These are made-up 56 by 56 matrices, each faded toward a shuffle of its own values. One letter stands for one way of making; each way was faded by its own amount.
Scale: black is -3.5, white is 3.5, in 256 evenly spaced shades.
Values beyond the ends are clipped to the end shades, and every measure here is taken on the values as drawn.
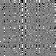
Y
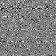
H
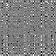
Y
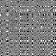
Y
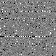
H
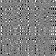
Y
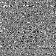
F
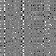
Y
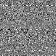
F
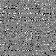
H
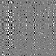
Y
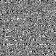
F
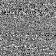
F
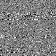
F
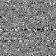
H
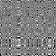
Y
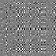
Y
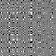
Y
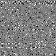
H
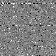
H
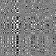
Y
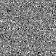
F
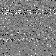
H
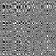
Y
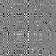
Y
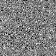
F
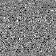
F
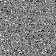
F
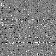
H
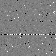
H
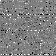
H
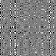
Y
